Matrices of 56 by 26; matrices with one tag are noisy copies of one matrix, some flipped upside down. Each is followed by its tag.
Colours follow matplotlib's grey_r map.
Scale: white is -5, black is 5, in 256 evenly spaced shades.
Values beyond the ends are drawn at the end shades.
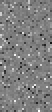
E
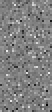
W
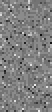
E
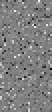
E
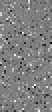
E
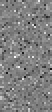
E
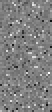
W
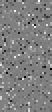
E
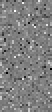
E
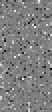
E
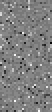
E
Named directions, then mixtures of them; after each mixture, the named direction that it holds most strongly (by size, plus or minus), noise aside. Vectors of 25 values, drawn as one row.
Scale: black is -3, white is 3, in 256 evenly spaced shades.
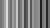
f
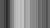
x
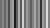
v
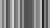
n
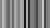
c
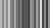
v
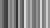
f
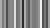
v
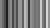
f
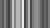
x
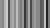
f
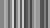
n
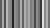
n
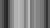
x
